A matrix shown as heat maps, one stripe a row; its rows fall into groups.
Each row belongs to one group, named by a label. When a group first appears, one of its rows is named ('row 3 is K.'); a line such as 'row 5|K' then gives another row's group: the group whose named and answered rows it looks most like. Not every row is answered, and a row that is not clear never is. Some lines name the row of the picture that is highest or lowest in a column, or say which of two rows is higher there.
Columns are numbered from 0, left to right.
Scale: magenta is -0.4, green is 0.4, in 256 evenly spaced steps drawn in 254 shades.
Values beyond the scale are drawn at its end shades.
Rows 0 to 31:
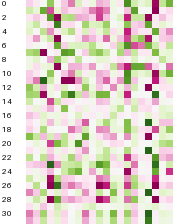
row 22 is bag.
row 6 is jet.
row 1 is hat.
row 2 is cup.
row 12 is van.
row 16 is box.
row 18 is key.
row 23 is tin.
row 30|box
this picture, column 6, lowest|11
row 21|box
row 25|hat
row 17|box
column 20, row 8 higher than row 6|No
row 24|bag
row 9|cup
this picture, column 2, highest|11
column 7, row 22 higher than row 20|No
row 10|key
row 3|jet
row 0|key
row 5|cup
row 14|hat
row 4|bag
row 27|box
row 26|hat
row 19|van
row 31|box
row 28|hat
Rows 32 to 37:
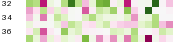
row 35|bag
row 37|van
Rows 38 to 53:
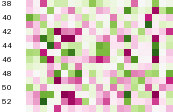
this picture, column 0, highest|40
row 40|van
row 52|key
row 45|bag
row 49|cup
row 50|van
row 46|hat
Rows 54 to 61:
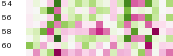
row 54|jet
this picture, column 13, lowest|61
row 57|cup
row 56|jet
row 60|van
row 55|tin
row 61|cup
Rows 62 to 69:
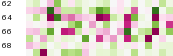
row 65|bag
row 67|van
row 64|hat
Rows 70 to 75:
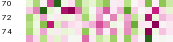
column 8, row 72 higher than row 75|Yes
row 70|jet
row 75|box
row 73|hat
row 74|van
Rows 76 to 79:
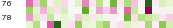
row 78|tin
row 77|van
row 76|box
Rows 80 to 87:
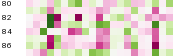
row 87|tin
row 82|cup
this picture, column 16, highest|82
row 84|key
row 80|jet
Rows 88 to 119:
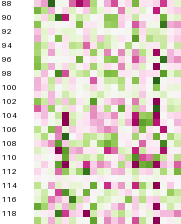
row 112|jet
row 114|van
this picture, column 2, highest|88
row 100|box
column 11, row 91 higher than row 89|Yes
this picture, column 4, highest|107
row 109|hat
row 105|cup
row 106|hat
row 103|box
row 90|tin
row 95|van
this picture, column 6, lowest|88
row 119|van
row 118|cup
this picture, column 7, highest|112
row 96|bag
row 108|tin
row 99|box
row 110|jet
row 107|jet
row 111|cup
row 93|tin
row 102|van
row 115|jet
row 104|cup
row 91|bag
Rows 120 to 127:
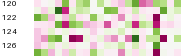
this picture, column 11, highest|121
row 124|box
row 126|box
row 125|key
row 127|van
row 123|cup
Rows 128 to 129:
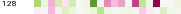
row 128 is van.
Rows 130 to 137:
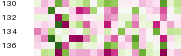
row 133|cup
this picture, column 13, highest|133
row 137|hat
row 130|tin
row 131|key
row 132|hat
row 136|tin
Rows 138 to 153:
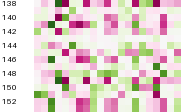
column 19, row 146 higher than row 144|No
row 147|box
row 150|jet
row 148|tin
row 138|cup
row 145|cup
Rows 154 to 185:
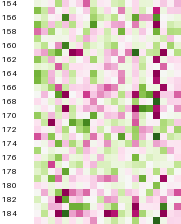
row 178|jet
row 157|van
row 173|box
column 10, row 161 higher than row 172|No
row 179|hat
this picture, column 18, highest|183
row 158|box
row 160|jet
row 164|van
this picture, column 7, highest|171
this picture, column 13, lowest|161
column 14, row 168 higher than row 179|Yes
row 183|bag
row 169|cup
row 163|hat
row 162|van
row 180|box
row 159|bag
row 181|cup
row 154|cup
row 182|hat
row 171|bag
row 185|box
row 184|hat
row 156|jet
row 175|bag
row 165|van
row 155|van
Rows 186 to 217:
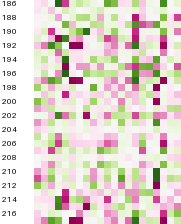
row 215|cup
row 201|box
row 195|cup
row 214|cup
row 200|van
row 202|cup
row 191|hat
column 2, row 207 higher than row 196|No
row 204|box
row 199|cup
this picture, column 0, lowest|211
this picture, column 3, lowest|191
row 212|van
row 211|box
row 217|key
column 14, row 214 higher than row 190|Yes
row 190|bag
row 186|tin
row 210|box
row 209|tin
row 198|van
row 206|hat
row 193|hat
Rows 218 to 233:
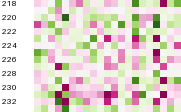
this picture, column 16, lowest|220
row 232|cup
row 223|van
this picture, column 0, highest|225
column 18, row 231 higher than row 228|No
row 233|jet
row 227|hat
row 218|key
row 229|key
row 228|box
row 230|cup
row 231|hat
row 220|jet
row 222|tin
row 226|van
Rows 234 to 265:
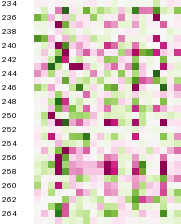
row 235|jet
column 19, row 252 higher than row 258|Yes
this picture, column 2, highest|243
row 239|van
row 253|bag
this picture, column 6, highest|246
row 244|box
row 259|bag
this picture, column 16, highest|241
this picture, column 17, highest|244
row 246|bag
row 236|van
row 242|tin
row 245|jet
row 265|jet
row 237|hat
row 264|tin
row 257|hat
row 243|key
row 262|jet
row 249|cup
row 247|cup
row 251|hat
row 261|key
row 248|tin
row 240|hat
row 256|hat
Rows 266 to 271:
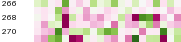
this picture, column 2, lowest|270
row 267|cup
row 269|cup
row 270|tin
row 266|jet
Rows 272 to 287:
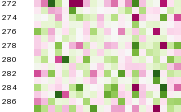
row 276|van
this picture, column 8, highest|287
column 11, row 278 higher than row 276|No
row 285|tin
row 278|key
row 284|bag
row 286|box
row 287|van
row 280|jet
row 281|bag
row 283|box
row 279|tin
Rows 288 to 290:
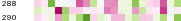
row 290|jet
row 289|hat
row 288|key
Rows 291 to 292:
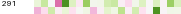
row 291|jet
